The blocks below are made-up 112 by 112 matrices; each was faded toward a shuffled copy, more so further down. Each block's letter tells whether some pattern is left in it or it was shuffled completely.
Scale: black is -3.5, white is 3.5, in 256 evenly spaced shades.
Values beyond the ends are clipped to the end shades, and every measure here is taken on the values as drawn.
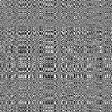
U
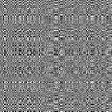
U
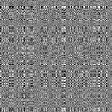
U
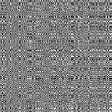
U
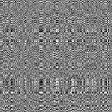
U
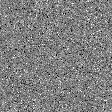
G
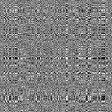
U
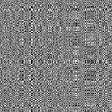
U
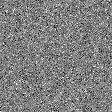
G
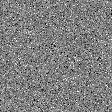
G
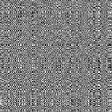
U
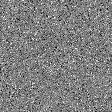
G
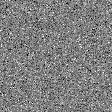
G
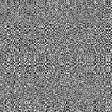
U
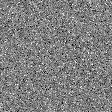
G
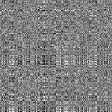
U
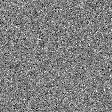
G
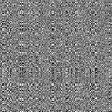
U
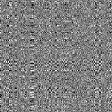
U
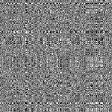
U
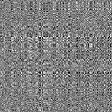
U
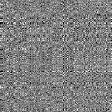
U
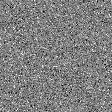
G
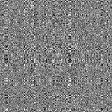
U
